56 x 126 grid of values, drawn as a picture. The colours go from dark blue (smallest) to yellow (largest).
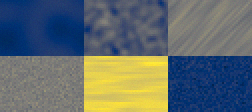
It is made of 2 by 3 panels. Panel 1,1: very low, smooth, faint in contrast. Panel 1,2: low, blotchy. Panel 1,3: middling, slanting up to the right, faint in contrast. Panel 2,1: middling, fine-grained, faint in contrast. Panel 2,2: very high, streaked across, faint in contrast. Panel 2,3: very low, fine-grained, faint in contrast.
